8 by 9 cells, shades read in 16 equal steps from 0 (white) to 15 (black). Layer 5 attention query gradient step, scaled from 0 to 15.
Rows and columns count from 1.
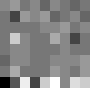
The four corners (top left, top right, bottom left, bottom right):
7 8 15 3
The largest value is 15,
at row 8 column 1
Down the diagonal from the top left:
7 11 8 8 8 7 7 2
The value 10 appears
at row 8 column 2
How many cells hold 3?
3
